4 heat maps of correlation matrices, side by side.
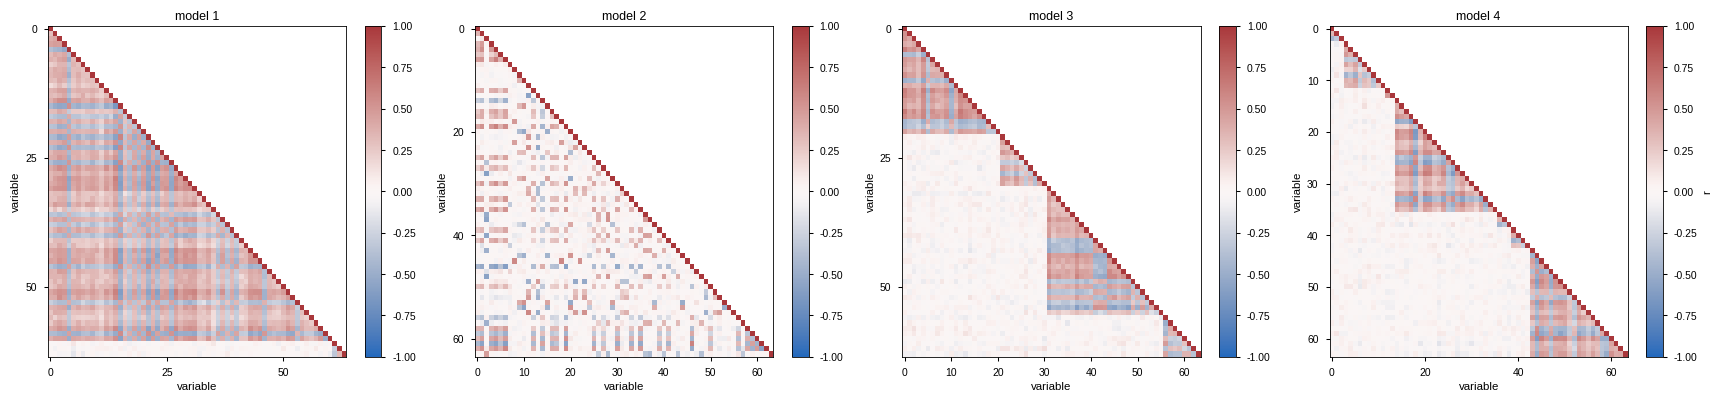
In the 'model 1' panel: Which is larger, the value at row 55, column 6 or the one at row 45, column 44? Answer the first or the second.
the second
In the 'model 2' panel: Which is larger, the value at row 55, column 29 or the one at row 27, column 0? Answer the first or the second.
the second
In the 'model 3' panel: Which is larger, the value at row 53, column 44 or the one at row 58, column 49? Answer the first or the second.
the second
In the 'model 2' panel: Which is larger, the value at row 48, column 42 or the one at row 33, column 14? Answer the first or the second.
the first
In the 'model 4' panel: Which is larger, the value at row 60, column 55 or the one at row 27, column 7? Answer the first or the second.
the first
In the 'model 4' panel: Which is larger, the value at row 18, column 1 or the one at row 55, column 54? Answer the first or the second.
the second
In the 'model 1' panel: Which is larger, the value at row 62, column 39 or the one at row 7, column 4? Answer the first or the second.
the first
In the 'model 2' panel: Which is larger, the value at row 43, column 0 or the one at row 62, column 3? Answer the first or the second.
the second
